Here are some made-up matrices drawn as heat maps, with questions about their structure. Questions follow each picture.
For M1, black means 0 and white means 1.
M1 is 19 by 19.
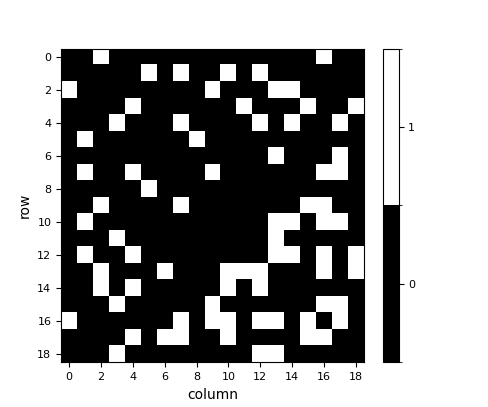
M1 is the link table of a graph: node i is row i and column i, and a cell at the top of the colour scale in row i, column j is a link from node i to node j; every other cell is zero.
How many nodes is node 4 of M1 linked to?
5
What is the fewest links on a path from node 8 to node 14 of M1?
4
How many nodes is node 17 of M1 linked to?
6
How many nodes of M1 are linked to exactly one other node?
1
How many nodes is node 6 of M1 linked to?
2
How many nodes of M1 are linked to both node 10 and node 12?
4
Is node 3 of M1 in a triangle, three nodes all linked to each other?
no
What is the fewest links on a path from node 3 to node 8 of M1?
5
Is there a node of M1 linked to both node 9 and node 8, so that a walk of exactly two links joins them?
no
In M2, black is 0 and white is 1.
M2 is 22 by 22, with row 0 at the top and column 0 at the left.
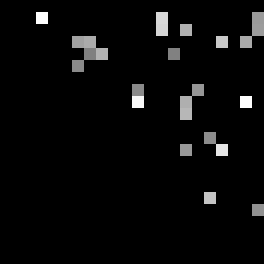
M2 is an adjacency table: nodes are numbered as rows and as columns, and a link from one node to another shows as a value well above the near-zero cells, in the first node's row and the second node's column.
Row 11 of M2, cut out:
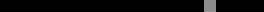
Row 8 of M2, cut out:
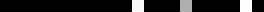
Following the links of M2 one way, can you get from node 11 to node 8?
no
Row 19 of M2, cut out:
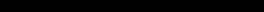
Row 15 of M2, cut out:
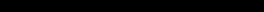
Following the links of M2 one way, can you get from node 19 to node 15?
no
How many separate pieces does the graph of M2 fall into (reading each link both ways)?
4
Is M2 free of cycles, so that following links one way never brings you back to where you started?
yes
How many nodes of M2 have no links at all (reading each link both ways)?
3
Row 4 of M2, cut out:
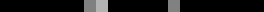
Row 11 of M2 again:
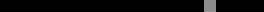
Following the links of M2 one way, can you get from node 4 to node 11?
yes
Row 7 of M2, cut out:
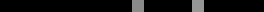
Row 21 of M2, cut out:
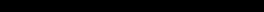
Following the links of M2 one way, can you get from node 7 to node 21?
yes
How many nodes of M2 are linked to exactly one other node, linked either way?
3
